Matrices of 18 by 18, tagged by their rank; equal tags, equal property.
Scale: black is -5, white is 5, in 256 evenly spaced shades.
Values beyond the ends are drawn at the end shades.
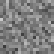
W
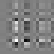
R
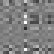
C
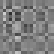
C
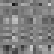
C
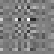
C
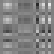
R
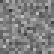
W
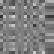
C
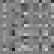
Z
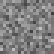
W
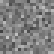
W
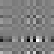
R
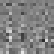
Z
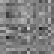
Z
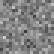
W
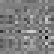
Z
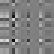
R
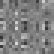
Z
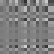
R
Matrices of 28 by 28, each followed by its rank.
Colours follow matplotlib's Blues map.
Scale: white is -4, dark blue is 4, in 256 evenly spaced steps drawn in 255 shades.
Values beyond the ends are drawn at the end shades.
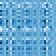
two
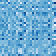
three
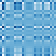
one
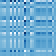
one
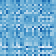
three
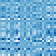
two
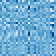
three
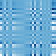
one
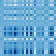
one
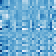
three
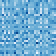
three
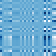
one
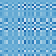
one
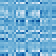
two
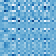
two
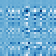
two
